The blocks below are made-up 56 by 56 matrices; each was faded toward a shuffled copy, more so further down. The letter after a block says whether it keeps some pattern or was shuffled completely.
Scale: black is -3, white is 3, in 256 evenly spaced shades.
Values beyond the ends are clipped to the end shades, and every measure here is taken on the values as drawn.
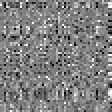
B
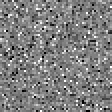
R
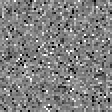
R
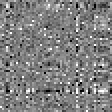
B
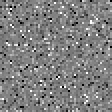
R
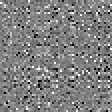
B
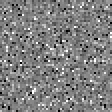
R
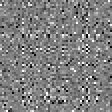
B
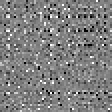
B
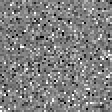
R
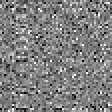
B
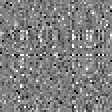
B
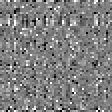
B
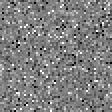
R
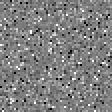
R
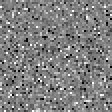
R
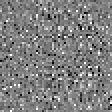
B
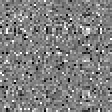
B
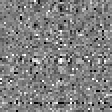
B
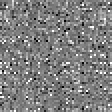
B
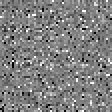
B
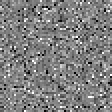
B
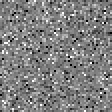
R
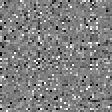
B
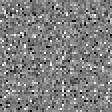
B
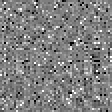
B
